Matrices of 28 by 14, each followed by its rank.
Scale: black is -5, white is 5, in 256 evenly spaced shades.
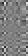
two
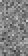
full rank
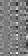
two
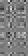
two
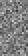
full rank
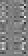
two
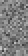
full rank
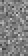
full rank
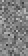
full rank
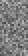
full rank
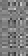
two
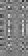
two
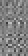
two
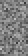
full rank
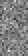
full rank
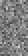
full rank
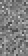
full rank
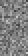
full rank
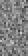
full rank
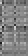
two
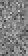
full rank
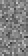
full rank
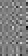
two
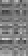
two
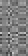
two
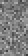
full rank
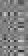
two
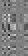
two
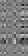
two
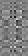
two
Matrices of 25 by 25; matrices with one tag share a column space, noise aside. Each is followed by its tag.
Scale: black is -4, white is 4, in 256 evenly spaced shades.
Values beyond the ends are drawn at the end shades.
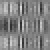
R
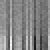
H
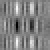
R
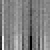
H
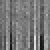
H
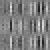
R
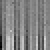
H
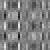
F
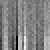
H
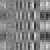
F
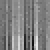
H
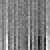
H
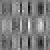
R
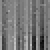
H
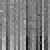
H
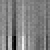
H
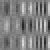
R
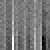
H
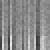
H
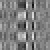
F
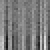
H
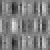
R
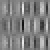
R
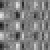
F
